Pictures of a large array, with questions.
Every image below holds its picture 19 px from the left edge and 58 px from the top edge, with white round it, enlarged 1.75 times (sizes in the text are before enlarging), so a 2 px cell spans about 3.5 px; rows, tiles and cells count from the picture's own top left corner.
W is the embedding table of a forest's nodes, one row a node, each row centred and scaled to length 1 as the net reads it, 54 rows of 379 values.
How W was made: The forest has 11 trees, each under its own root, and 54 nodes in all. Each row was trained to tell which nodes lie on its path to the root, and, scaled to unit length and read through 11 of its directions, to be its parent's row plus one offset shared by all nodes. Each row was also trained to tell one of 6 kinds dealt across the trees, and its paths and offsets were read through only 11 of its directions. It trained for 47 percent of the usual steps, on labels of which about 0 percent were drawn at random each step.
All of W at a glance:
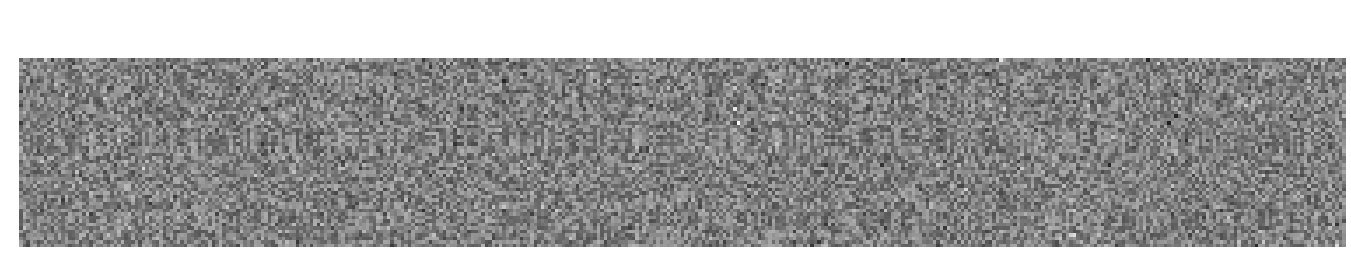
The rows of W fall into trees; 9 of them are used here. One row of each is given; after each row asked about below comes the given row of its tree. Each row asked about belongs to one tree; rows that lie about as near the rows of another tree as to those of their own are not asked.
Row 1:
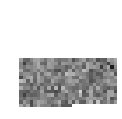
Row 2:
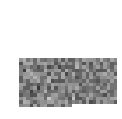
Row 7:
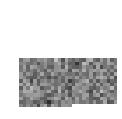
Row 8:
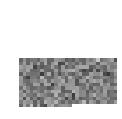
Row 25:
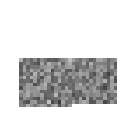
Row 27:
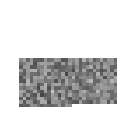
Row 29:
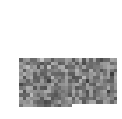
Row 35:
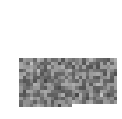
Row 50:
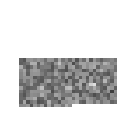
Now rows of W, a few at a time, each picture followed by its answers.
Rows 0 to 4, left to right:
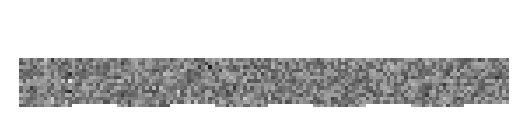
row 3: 29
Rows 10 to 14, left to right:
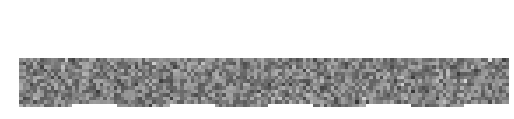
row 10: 7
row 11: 29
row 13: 50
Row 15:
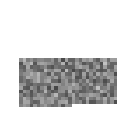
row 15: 2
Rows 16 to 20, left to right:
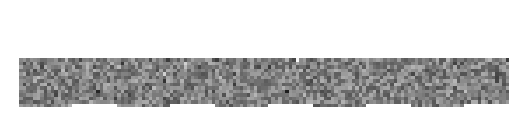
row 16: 7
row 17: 8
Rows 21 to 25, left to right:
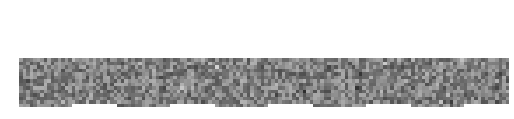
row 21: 2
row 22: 8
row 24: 8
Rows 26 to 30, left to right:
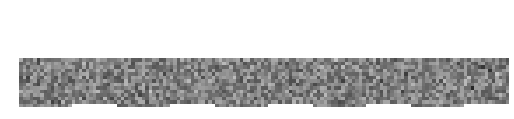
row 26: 25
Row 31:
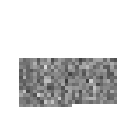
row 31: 8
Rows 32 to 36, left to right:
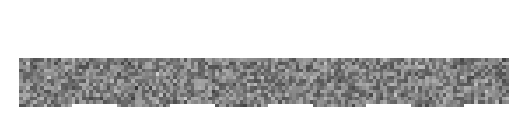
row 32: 25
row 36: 8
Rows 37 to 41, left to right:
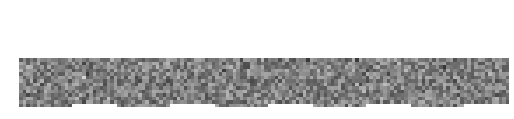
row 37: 1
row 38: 25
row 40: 2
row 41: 7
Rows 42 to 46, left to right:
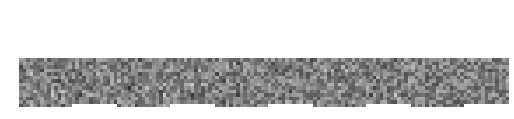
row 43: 50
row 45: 35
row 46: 1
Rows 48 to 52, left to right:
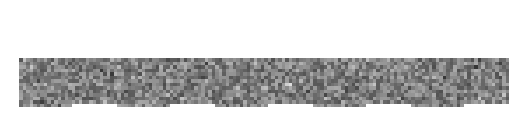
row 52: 25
